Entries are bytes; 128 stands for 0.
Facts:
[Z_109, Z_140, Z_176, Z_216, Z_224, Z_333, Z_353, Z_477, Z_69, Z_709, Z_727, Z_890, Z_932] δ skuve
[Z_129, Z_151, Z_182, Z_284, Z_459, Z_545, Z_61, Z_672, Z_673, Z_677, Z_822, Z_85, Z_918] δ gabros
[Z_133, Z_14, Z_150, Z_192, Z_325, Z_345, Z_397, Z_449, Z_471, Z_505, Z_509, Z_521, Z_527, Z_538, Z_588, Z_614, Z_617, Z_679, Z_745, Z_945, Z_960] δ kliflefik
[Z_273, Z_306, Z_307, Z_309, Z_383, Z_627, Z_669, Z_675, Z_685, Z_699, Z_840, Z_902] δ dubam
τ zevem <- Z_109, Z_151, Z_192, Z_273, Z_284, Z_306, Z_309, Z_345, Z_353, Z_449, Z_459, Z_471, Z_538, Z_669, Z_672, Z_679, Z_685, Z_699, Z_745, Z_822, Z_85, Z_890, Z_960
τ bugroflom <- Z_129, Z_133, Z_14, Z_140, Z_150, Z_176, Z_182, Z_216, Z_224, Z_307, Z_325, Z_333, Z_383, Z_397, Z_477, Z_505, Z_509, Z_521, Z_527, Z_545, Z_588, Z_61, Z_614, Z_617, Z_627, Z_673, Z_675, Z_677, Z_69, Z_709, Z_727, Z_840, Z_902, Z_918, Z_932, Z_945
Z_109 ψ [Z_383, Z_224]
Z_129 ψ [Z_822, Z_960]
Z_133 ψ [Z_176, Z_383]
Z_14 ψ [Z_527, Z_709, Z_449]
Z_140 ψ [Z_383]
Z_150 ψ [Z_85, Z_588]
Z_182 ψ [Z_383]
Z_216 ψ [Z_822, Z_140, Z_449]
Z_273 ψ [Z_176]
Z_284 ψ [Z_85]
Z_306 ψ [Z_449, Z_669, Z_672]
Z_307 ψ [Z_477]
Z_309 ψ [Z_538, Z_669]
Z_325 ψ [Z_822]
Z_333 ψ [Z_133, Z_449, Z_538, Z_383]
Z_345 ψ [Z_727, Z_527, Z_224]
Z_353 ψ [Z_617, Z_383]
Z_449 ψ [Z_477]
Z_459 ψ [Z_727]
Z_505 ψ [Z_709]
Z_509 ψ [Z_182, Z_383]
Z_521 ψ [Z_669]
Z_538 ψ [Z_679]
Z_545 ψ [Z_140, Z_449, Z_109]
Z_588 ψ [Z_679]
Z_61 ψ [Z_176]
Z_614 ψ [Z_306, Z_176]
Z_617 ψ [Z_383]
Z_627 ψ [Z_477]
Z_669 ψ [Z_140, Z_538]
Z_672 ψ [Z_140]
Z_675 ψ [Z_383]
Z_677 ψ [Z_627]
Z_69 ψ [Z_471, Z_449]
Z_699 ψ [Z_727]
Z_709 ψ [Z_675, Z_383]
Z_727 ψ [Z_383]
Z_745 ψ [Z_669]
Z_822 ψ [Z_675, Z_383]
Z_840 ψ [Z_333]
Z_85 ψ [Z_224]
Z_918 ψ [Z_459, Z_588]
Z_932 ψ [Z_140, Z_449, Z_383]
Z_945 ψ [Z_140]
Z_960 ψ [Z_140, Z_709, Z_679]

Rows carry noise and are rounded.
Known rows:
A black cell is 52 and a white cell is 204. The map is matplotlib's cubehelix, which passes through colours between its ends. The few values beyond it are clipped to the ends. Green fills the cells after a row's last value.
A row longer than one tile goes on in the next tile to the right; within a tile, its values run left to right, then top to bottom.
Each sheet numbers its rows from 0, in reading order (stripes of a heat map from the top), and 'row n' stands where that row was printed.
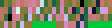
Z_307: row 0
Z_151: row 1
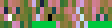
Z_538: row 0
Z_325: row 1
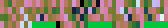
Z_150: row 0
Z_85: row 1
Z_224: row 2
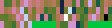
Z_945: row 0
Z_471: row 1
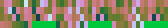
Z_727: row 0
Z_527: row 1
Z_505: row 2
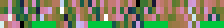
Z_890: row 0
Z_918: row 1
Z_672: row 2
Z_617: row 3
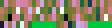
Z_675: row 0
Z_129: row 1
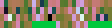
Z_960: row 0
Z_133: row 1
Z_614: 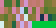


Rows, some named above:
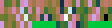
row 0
Z_133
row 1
Z_449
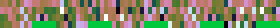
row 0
Z_588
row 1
Z_918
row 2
Z_345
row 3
Z_614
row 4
Z_383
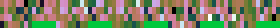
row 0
Z_459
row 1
Z_176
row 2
Z_140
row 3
Z_699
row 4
Z_745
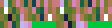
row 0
Z_918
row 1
Z_129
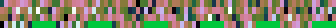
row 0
Z_383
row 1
Z_675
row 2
Z_284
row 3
Z_273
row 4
Z_61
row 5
Z_345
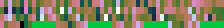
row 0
Z_109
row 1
Z_677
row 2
Z_673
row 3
Z_521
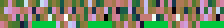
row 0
Z_477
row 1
Z_192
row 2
Z_309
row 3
Z_345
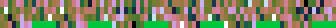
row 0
Z_545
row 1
Z_182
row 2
Z_353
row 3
Z_685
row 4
Z_69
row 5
Z_284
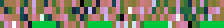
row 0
Z_685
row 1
Z_284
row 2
Z_902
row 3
Z_890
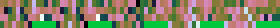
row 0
Z_306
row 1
Z_669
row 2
Z_822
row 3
Z_14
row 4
Z_397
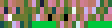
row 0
Z_679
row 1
Z_840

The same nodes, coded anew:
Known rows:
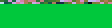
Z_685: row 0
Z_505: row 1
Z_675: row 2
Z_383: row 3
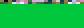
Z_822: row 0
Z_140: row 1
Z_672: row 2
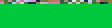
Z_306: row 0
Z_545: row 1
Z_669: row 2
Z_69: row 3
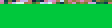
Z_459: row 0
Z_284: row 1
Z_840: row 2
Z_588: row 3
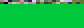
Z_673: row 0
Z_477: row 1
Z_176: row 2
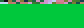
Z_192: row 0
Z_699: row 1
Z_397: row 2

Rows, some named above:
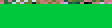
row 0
Z_669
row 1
Z_902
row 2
Z_588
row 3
Z_182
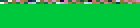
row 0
Z_890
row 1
Z_109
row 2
Z_679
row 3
Z_471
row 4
Z_840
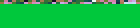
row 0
Z_527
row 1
Z_527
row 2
Z_133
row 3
Z_353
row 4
Z_151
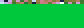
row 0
Z_538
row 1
Z_902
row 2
Z_449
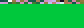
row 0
Z_353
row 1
Z_273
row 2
Z_745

